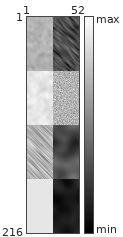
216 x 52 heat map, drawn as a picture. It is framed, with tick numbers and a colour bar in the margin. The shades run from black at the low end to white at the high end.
The table splits into 4 rows of 2 panels. Panel 1,1: high, blotchy, faint in contrast. Panel 1,2: low, slanting down to the right. Panel 2,1: very high, blotchy, faint in contrast. Panel 2,2: high, fine-grained. Panel 3,1: high, slanting down to the right. Panel 3,2: low, smooth. Panel 4,1: very high, flat. Panel 4,2: very low, smooth, faint in contrast.
